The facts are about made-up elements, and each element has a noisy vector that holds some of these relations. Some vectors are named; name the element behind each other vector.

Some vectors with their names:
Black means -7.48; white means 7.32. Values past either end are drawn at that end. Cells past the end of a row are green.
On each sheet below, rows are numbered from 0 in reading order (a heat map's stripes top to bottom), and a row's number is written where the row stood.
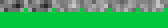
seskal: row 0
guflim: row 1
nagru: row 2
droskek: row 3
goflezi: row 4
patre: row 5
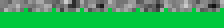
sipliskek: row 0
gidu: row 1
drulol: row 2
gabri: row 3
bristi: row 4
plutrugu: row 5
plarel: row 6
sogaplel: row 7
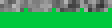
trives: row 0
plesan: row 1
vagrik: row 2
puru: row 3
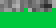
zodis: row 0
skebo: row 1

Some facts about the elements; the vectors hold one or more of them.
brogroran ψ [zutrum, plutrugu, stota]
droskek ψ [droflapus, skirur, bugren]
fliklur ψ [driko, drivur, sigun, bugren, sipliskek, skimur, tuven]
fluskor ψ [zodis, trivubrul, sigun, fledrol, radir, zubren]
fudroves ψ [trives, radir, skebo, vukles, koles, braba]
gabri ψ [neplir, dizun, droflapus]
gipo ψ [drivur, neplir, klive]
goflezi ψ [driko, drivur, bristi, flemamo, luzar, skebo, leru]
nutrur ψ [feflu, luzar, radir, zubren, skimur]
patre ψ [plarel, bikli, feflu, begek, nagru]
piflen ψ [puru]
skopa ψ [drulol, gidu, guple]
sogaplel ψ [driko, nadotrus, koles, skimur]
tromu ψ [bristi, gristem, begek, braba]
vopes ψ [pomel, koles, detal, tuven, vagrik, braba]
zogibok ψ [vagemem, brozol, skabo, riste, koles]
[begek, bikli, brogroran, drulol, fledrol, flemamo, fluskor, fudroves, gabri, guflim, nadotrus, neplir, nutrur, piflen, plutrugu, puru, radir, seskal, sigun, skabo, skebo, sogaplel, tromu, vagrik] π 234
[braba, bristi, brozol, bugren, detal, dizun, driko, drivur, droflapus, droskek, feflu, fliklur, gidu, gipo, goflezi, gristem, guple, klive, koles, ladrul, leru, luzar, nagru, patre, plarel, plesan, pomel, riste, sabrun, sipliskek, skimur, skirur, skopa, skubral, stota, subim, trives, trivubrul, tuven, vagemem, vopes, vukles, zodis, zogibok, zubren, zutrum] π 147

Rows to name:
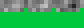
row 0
drivur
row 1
feflu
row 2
neplir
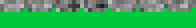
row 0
dizun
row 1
vopes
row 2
flemamo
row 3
fudroves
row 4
driko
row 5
skopa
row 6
zubren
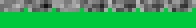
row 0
braba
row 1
nadotrus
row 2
zogibok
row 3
brogroran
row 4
nutrur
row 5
begek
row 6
piflen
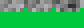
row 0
skirur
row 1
bugren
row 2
tromu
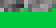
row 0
fledrol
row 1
vukles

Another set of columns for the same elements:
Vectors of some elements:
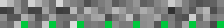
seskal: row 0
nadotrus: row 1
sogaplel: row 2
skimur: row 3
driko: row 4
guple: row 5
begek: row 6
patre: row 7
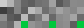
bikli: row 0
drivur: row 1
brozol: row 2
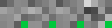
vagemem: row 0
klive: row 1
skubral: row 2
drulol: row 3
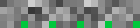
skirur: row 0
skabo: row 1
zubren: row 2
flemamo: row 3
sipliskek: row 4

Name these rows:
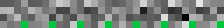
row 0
goflezi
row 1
fliklur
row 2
sigun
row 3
skebo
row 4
droskek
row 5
tromu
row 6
gabri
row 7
puru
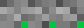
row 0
tuven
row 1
gristem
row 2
luzar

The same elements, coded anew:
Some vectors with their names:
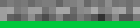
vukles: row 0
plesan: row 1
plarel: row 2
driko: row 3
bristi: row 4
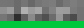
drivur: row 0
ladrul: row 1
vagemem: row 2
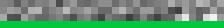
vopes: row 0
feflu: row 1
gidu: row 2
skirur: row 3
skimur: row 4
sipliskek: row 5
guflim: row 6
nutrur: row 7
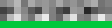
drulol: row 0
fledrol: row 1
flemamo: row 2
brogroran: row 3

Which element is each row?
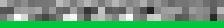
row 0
tromu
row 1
leru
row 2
fluskor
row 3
sogaplel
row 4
radir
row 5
neplir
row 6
gristem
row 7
gipo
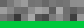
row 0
bugren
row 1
koles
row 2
droflapus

